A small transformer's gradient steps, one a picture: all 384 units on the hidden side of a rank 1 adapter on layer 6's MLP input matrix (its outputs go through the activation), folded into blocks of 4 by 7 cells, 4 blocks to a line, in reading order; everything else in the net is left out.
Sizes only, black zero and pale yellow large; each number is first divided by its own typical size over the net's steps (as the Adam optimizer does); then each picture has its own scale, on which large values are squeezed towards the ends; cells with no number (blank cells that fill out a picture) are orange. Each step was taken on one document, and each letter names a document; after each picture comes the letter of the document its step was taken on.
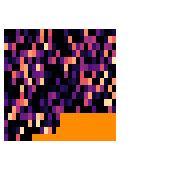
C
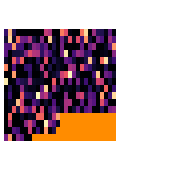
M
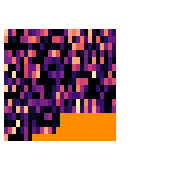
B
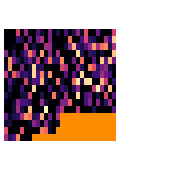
C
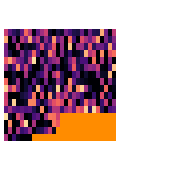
B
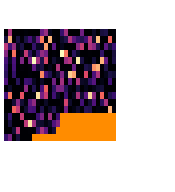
M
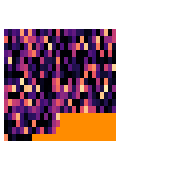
B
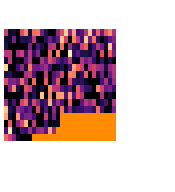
B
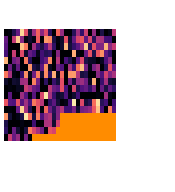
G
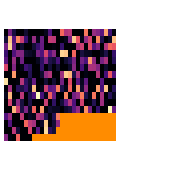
M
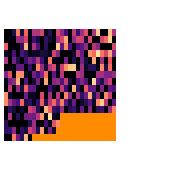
G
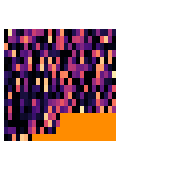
G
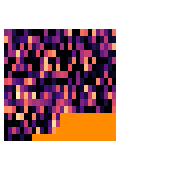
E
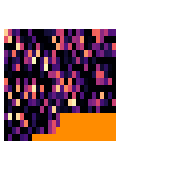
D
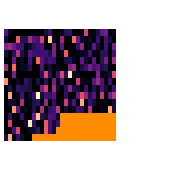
M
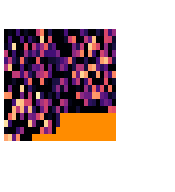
C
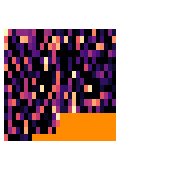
D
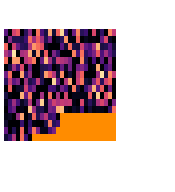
G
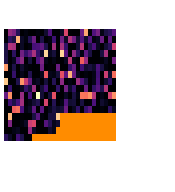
M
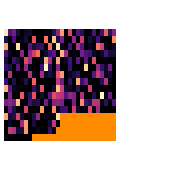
D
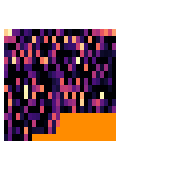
D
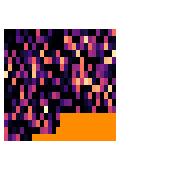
C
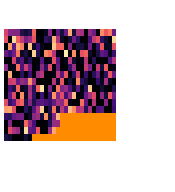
E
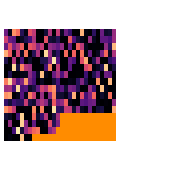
E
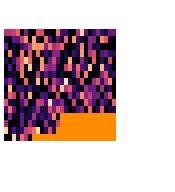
G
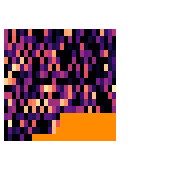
E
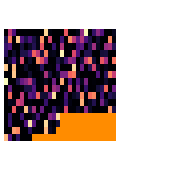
M
